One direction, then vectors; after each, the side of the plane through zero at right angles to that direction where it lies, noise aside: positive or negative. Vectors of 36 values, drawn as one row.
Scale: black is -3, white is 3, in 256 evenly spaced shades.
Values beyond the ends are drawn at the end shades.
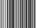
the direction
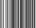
positive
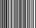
negative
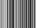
positive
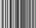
positive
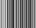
positive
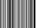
positive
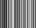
negative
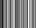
negative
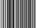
positive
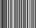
negative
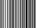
positive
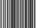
positive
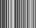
negative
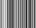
positive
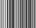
positive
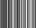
negative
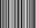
negative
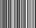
negative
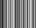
negative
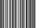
positive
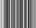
positive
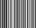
negative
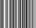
positive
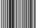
positive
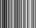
negative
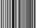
positive
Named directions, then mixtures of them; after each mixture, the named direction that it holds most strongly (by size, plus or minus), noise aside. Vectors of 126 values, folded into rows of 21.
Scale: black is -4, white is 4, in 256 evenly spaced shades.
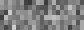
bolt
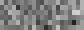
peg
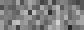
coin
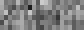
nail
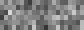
bolt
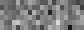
coin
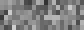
bolt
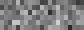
coin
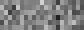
peg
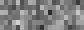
coin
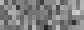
peg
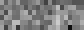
coin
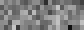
coin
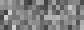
bolt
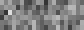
bolt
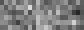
peg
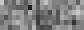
nail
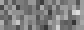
peg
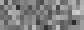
peg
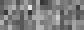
nail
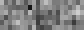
nail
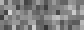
bolt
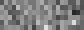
peg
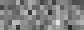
coin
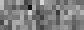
nail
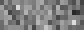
peg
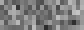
peg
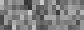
bolt
